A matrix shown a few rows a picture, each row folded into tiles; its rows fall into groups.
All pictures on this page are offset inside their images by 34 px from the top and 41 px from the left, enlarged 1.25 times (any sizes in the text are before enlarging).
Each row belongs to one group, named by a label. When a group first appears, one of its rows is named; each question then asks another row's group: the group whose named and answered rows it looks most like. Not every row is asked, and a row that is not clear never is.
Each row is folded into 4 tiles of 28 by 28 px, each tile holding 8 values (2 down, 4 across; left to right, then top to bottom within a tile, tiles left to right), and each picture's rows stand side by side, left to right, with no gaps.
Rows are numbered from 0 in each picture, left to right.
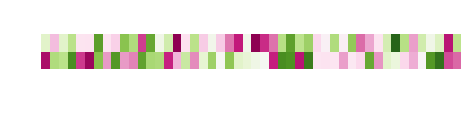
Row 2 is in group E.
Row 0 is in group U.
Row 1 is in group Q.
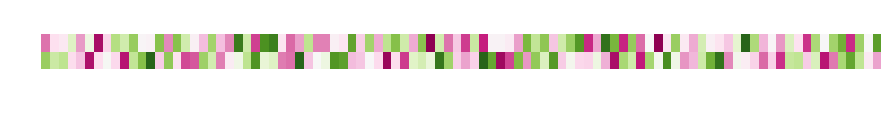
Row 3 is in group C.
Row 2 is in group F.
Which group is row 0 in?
F
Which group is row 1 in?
U
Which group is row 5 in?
E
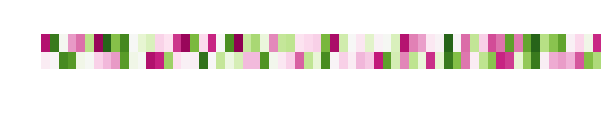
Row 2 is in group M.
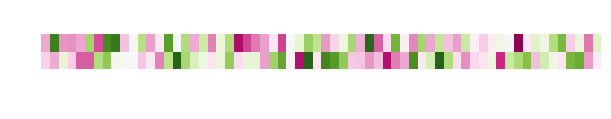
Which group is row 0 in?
C
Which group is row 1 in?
M
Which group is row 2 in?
F
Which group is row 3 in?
E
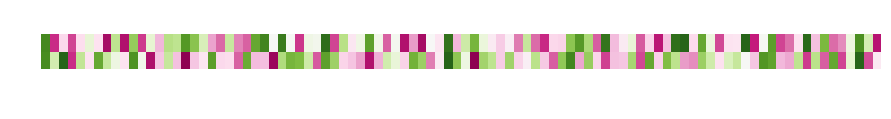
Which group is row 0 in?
M
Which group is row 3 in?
Q
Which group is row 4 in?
E
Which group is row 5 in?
U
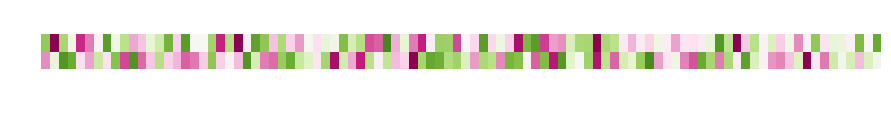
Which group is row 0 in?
U
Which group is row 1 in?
E
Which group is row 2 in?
Q
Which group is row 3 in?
Q
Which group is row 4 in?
Q
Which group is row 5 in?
F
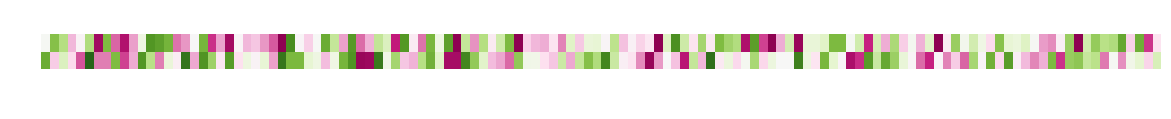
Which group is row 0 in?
Q
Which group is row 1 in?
Q
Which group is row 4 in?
F
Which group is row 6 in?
F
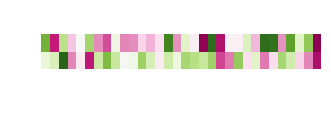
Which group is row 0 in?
M
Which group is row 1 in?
U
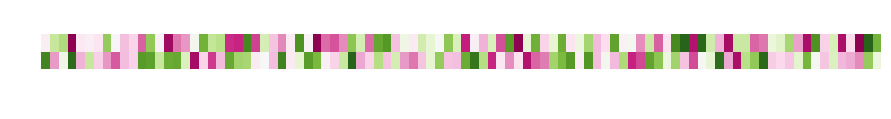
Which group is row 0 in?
Q
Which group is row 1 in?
Q
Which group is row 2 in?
U
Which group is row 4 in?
E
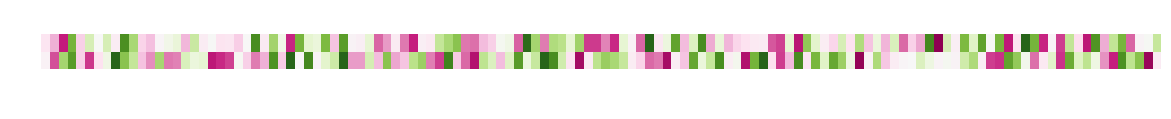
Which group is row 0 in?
U
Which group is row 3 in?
C
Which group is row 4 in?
F
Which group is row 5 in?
C
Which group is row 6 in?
C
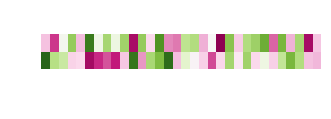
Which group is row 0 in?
F
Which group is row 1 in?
E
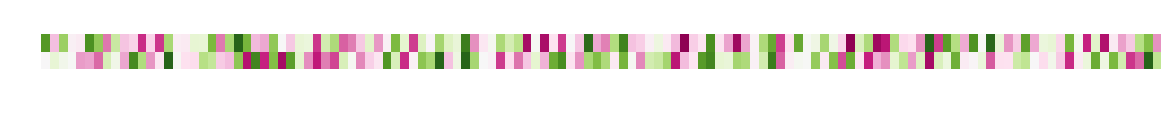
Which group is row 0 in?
M
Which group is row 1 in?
U
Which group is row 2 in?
E
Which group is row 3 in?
M
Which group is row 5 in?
U
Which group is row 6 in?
C
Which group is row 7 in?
M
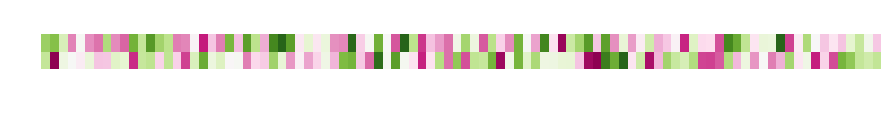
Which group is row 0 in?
Q
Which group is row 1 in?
C
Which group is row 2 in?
U
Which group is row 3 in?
U
